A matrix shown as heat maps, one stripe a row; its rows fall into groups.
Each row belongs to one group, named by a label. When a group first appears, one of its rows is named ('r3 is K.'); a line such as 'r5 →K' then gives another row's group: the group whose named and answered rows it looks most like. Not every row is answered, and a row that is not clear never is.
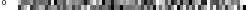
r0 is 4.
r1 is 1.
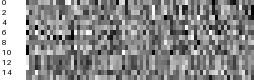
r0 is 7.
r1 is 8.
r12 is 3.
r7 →1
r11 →3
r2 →8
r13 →3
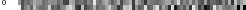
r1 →8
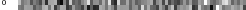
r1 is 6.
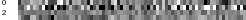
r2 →4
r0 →7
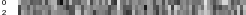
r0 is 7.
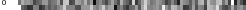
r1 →3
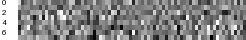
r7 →6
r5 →1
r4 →6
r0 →8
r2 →7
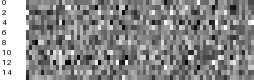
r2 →3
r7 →7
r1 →7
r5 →3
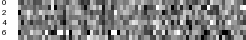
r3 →1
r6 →7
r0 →6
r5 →4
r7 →1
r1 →4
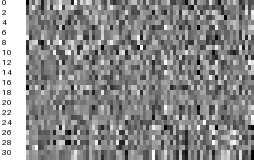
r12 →4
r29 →1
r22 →4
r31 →8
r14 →4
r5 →4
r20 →1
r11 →8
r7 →8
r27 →8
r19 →7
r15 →6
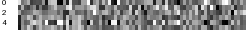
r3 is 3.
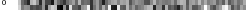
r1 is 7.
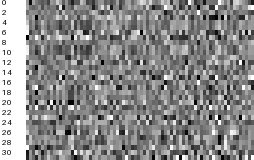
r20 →1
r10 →3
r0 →6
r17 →1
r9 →3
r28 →6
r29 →3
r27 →6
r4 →3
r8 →4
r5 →3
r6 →8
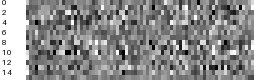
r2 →7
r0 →4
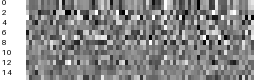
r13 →1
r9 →1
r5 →4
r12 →7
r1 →4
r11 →4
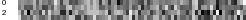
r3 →8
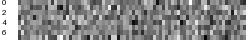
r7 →7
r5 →8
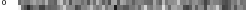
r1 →3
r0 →7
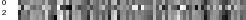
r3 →7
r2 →7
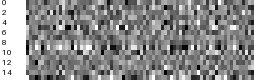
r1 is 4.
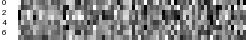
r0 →8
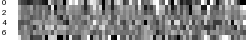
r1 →4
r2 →4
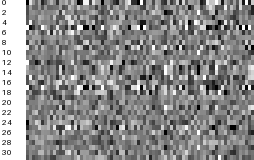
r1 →6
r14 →4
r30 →7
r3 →7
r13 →4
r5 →8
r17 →8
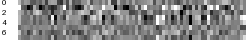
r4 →4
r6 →3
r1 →3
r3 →4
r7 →4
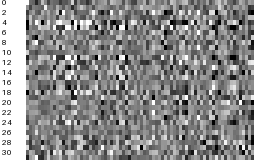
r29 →8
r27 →8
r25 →8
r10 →3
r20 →8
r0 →3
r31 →1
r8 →1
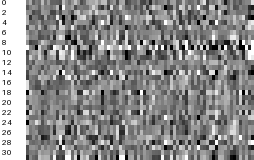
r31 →7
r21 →6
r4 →4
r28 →4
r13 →6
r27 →6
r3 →6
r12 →1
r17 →3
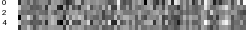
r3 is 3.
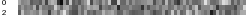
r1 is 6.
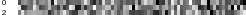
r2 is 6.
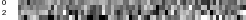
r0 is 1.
